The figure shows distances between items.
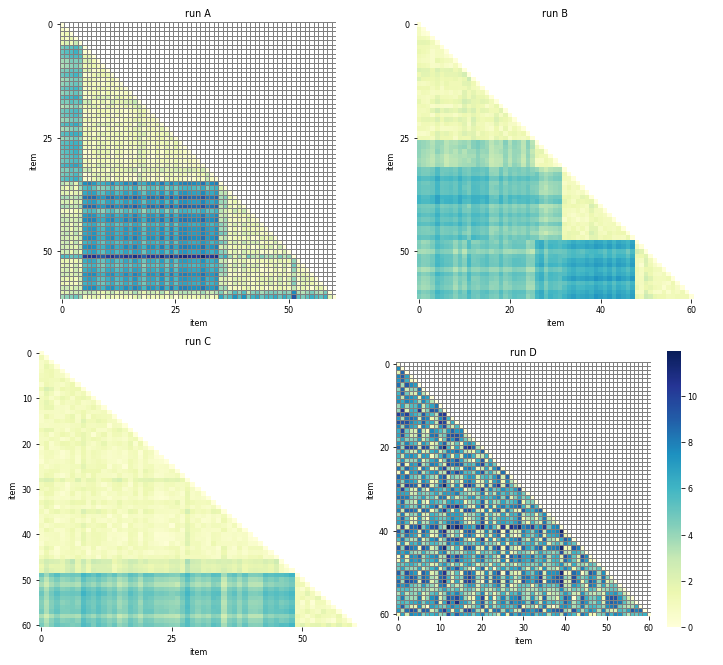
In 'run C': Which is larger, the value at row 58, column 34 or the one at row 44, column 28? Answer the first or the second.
the first
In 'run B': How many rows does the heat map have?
61
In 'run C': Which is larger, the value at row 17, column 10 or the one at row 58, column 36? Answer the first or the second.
the second
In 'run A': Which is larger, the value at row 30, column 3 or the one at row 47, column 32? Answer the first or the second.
the second
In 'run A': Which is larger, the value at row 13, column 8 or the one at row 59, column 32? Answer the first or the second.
the second
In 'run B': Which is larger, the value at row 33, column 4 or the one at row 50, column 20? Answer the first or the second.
the first
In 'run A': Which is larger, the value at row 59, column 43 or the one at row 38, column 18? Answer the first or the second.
the second
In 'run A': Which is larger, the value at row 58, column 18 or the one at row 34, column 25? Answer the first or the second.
the first
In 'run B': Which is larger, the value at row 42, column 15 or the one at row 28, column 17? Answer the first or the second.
the first
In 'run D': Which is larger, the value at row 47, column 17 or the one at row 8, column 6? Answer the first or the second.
the second
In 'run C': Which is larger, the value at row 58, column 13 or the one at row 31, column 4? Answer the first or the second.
the first
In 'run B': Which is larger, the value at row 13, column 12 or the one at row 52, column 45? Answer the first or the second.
the second
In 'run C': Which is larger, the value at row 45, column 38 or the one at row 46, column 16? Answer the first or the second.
the second
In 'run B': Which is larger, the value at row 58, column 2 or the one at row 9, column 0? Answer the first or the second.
the first
